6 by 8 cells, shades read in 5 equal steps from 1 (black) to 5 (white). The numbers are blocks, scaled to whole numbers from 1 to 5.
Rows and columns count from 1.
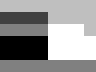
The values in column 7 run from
3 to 5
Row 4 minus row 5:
0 0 0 0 0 0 0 0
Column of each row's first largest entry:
1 5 5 5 5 1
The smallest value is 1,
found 8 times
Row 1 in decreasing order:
4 4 4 4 4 4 4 4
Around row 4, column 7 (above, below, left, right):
5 5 5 5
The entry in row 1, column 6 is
4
